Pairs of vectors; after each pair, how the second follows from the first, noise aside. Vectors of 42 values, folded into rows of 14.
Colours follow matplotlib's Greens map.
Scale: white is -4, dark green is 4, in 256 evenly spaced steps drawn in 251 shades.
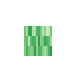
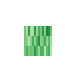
sign-scrambled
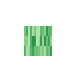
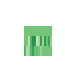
partly zeroed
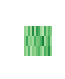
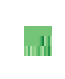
partly zeroed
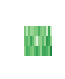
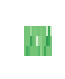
partly zeroed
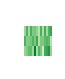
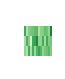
wrapped around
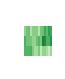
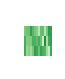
sign-scrambled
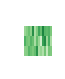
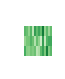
sign-scrambled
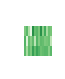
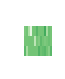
partly zeroed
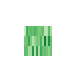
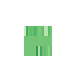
partly zeroed
